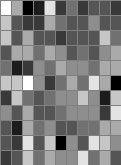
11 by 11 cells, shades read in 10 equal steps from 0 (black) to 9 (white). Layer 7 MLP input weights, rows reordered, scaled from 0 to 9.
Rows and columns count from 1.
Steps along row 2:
down down same up down down same up down same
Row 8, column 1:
5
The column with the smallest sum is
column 4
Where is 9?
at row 1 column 1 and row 6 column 3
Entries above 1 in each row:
9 11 11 11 10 10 10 11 10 10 11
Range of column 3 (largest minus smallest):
9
